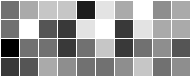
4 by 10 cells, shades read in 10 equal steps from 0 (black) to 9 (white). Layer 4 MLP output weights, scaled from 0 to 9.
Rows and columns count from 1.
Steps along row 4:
up up down down same up up down up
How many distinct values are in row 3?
6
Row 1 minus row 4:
2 3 1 2 -3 4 1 2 1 1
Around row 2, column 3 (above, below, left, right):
7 4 9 2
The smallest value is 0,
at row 3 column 1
